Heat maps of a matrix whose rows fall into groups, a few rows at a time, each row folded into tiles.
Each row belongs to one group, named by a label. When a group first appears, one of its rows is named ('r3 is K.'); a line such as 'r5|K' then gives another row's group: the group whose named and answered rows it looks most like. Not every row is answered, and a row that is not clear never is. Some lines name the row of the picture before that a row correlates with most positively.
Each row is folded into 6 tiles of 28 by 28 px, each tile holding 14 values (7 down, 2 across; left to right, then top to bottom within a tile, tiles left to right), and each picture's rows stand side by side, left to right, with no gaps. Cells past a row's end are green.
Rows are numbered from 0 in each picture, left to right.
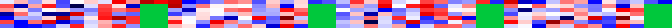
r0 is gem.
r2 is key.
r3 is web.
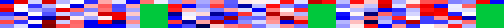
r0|gem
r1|gem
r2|key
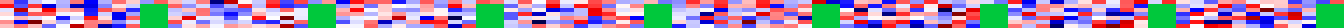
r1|web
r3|key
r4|key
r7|key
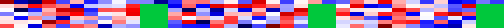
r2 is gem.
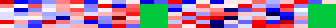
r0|web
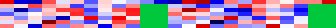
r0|web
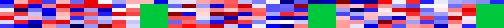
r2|web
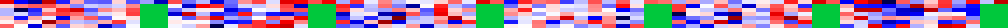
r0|web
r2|gem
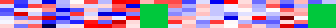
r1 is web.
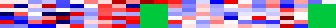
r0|gem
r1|web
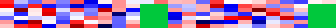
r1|key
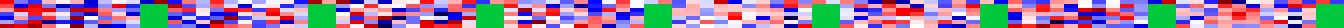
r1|gem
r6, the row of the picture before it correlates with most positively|1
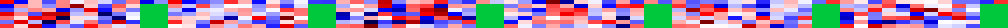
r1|web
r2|key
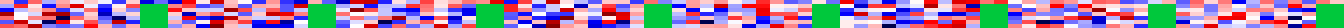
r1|gem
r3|gem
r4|key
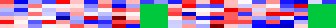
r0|web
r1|gem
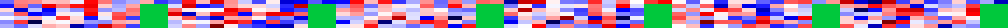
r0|key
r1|gem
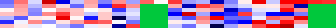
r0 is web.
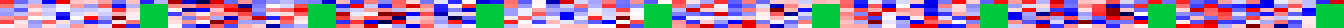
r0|web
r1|web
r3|web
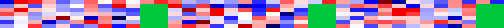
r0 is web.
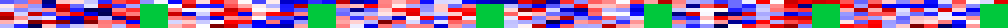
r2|web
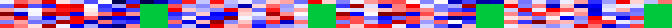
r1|gem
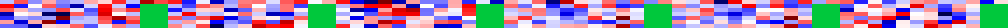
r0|gem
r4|web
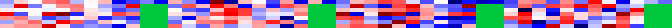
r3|key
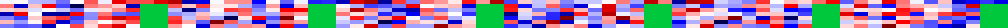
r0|gem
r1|web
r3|gem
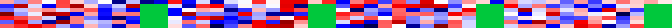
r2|key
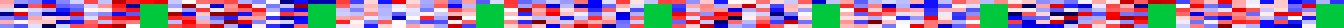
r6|gem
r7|gem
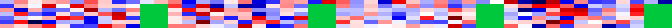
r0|key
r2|web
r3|web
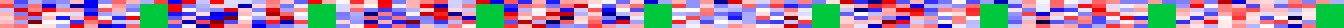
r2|key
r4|web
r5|web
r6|key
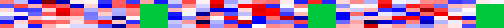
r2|key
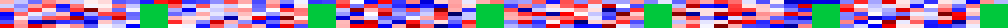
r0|key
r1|web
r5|gem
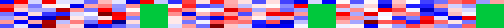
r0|gem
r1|gem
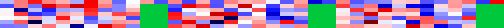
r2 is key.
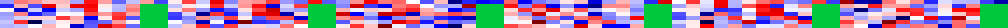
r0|key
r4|key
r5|web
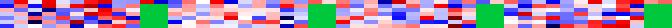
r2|web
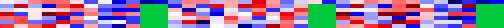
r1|key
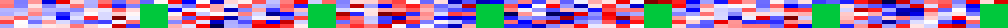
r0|web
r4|web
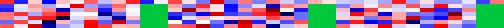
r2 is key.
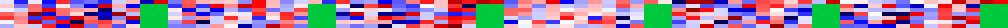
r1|key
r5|gem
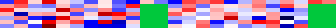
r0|gem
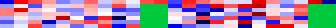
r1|key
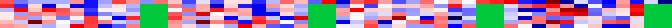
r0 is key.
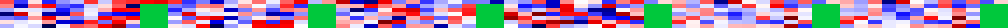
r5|web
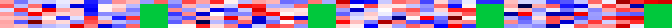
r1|key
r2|web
